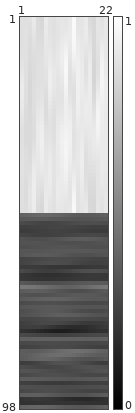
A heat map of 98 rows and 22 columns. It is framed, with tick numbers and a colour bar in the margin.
The table splits into 2 rows of 1 panel. Panel 1,1: very high, streaked downward, faint in contrast. Panel 2,1: low, streaked across.
